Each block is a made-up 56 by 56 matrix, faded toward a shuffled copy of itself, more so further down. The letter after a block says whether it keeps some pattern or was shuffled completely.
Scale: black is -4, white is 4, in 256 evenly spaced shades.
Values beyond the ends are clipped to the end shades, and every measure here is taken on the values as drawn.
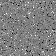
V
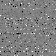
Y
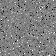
V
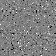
Y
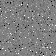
V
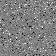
V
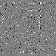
Y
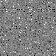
Y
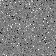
V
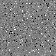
Y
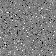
V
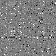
Y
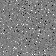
V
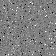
V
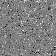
V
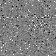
Y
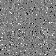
Y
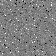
V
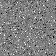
V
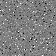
V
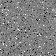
V
